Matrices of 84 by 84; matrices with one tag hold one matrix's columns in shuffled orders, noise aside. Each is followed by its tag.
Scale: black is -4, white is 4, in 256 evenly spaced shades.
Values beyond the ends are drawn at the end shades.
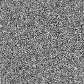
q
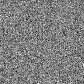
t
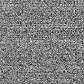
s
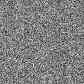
t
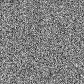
t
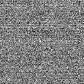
s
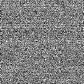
s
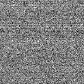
s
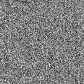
t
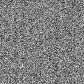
t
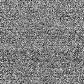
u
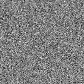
q
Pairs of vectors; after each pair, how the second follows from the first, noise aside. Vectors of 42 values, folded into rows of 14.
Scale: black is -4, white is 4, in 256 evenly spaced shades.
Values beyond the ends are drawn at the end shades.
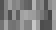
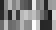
scaled up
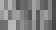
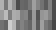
copied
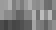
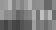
copied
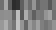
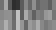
copied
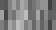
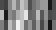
scaled up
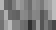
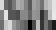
scaled up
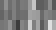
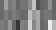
copied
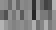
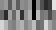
scaled up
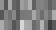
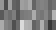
copied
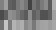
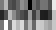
scaled up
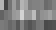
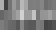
copied
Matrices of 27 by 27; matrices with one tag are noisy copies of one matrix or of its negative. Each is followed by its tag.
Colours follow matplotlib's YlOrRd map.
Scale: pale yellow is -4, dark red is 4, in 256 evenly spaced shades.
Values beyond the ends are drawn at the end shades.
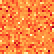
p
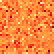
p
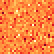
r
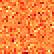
p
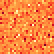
r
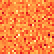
r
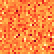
r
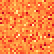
r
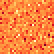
r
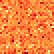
p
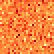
r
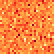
r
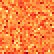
p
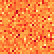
r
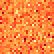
r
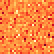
r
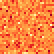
p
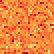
p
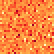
r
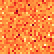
r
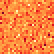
r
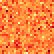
p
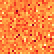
r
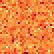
p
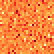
r
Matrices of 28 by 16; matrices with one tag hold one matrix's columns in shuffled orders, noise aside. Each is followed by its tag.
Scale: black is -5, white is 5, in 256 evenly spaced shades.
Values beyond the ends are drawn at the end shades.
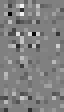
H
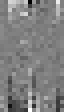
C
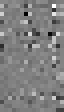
H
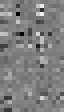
H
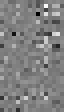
H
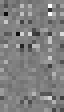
H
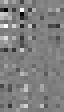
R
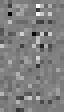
H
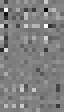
R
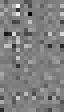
H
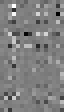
H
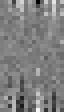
C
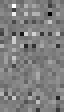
H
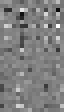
R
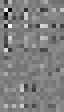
R
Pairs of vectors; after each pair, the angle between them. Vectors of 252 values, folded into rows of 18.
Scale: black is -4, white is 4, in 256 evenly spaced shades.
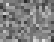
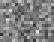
orthogonal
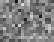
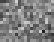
partly opposed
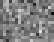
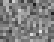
nearly parallel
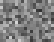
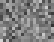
orthogonal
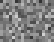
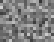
partly aligned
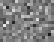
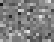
orthogonal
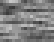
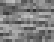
nearly parallel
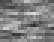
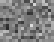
partly opposed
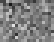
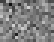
nearly parallel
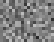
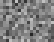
orthogonal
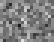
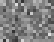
partly aligned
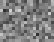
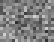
orthogonal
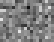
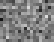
nearly opposite
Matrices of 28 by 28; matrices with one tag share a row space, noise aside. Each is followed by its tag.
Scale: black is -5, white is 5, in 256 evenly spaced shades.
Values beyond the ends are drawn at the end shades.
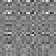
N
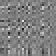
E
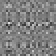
N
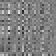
E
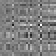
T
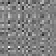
E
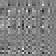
E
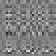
N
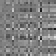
T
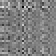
E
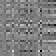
T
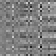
T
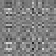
N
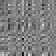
E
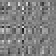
E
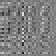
E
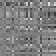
T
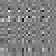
E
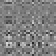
N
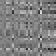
T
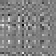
E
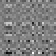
N
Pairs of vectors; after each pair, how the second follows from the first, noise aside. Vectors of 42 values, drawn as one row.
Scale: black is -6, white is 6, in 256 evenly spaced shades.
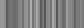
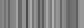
reversed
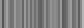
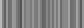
reversed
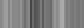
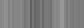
shrunk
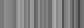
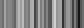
scaled up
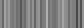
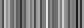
scaled up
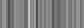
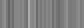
shrunk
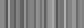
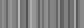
reversed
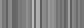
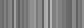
reversed
